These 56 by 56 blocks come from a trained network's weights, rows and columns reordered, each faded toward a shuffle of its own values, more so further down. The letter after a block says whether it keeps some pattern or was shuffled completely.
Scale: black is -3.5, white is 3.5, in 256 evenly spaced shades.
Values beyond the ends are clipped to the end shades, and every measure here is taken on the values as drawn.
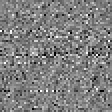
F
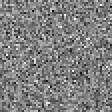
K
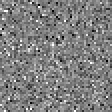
K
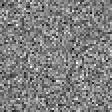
K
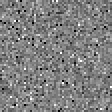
K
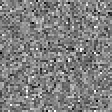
F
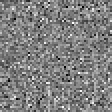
F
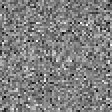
F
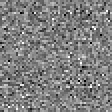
F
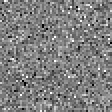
K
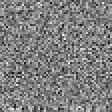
F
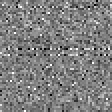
F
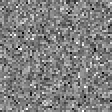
K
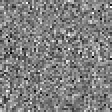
F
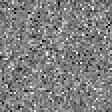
K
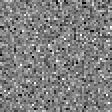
K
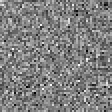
F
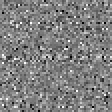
F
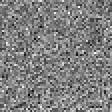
F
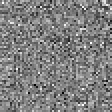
F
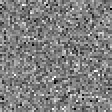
K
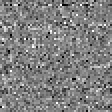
F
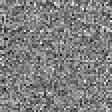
F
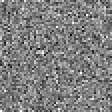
F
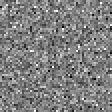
K
